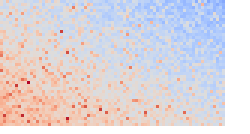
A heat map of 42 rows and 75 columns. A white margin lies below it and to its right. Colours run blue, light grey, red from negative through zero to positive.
No row or column stands out. The top right is the ninth with the lowest average. The ninth with the highest average is the bottom left. Values rise toward the bottom left.
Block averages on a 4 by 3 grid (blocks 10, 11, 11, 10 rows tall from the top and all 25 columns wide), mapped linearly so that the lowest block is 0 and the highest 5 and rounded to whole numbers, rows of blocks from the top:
2 1 0 | 3 2 1 | 4 3 2 | 5 4 3
